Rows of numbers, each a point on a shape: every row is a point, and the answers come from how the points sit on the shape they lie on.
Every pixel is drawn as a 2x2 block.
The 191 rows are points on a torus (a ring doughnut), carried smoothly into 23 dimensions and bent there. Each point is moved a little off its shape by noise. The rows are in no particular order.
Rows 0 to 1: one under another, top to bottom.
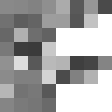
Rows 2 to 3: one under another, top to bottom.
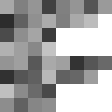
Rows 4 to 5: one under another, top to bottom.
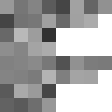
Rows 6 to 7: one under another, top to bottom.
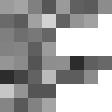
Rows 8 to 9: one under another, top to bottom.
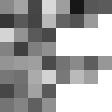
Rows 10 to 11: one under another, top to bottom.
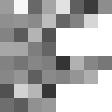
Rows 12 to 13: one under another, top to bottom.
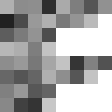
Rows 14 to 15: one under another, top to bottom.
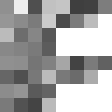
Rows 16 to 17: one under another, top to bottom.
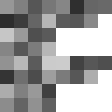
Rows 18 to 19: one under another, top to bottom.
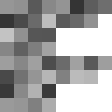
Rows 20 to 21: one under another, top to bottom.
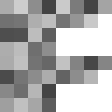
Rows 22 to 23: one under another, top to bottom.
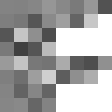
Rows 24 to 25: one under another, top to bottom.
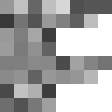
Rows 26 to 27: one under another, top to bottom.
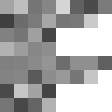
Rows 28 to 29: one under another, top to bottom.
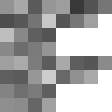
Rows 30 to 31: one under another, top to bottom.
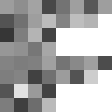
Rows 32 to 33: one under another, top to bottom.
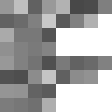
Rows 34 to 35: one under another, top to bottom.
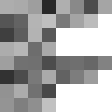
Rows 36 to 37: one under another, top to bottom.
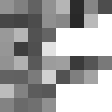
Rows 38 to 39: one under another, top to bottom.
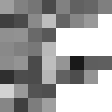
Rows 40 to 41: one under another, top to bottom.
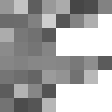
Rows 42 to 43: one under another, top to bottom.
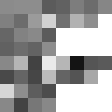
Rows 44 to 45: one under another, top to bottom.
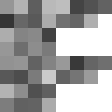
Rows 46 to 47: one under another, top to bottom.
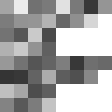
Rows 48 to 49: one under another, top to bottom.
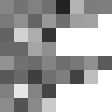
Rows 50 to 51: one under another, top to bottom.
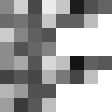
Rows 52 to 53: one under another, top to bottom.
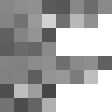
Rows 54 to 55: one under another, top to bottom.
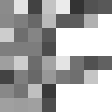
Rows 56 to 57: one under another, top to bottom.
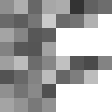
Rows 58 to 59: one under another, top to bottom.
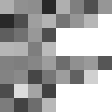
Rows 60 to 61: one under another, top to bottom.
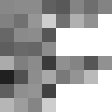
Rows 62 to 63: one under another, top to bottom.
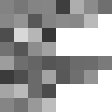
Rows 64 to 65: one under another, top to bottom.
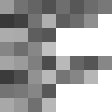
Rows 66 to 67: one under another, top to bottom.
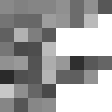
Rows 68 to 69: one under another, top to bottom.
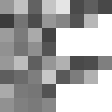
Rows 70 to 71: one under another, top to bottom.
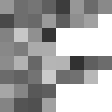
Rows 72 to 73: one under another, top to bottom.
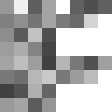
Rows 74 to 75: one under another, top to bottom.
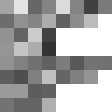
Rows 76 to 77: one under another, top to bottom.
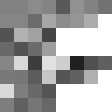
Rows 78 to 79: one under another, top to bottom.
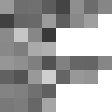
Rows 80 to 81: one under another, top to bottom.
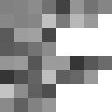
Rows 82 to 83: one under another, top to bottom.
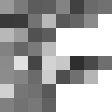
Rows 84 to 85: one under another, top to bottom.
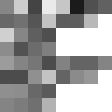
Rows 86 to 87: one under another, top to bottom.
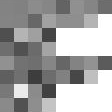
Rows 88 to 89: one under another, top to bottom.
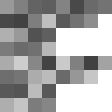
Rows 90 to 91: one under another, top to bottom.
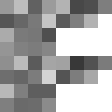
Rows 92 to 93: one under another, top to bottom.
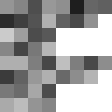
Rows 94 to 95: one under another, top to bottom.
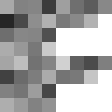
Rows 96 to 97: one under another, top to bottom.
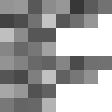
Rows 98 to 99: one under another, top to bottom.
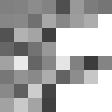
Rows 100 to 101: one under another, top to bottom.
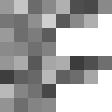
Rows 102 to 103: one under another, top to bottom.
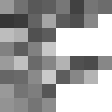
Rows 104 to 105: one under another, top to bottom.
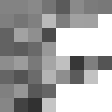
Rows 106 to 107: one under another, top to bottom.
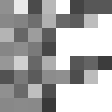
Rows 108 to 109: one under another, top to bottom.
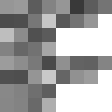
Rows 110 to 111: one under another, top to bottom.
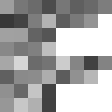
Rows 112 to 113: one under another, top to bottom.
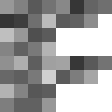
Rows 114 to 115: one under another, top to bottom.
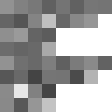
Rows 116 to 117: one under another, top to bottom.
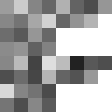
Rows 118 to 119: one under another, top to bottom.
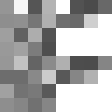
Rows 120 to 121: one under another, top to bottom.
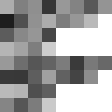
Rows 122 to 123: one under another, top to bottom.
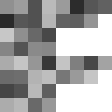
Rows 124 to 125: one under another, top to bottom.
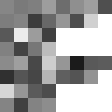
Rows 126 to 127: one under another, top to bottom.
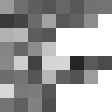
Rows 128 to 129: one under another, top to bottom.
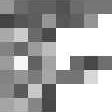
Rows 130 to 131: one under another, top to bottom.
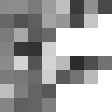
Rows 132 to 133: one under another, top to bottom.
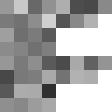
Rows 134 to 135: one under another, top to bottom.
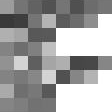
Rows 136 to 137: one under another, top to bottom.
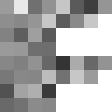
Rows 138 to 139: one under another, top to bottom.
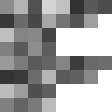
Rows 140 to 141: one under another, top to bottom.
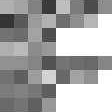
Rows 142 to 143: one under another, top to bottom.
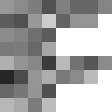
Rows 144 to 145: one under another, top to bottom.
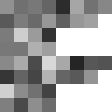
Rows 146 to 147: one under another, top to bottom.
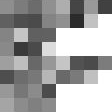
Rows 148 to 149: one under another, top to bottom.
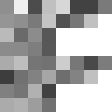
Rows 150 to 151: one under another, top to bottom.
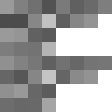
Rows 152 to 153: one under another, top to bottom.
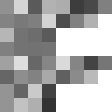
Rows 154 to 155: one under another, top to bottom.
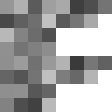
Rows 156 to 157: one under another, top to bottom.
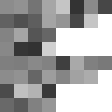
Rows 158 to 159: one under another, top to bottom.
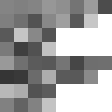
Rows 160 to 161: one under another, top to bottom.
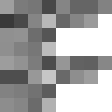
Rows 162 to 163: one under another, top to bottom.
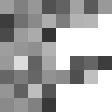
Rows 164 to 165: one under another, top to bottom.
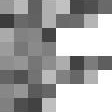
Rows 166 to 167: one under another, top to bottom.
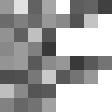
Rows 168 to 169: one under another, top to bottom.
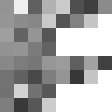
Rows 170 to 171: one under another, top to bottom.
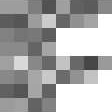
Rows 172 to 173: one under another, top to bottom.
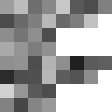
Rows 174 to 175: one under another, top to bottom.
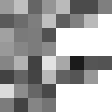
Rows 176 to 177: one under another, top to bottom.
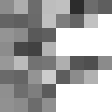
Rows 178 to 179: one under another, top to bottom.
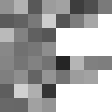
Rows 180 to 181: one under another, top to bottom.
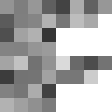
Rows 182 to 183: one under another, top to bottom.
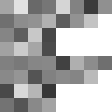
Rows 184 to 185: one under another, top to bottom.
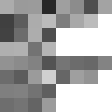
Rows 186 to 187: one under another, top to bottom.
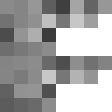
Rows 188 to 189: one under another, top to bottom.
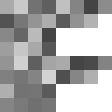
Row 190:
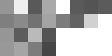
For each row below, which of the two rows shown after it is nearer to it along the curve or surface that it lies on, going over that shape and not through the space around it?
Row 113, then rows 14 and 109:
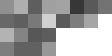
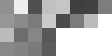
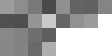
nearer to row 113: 14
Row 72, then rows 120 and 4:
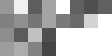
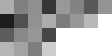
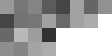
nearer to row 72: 120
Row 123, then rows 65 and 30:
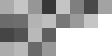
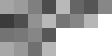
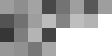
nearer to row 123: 30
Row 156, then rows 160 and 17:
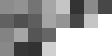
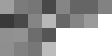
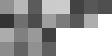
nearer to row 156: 160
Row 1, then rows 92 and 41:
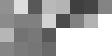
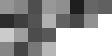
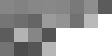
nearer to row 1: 92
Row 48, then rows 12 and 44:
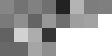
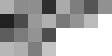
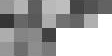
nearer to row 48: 12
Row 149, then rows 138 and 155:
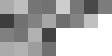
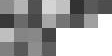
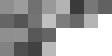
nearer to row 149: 138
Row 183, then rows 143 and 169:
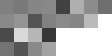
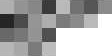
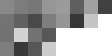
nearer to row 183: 169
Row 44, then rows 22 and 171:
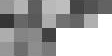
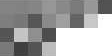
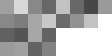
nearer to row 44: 171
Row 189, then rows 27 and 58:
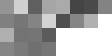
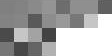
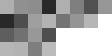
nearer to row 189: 58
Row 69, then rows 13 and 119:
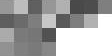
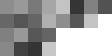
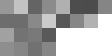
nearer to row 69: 119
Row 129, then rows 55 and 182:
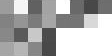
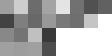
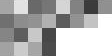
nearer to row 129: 182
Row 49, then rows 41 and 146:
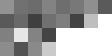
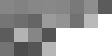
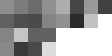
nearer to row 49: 146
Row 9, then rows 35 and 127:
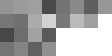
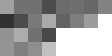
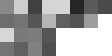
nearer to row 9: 35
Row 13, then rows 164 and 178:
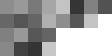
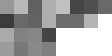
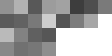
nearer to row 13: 178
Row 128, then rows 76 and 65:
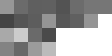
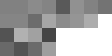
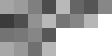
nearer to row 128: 65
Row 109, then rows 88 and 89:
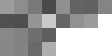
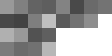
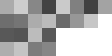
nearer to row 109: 88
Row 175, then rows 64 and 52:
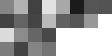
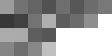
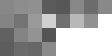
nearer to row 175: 64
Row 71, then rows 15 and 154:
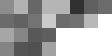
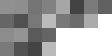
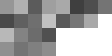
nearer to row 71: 15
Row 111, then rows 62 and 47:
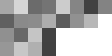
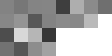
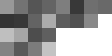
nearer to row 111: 47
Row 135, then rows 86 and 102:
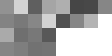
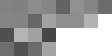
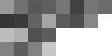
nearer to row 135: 102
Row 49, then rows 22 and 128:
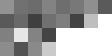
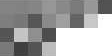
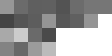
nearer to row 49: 128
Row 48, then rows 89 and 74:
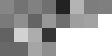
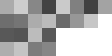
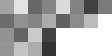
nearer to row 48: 89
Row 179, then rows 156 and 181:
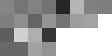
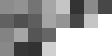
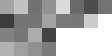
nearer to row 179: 156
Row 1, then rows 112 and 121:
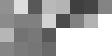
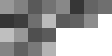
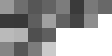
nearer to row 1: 112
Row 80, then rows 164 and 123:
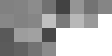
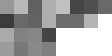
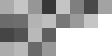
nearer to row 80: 123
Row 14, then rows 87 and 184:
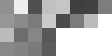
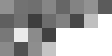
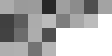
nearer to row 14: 184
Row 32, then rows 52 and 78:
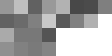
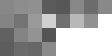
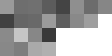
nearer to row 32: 52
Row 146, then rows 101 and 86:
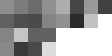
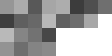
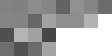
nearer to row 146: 86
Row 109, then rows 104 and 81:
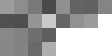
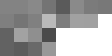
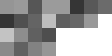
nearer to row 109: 104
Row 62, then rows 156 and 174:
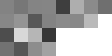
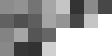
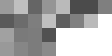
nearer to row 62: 156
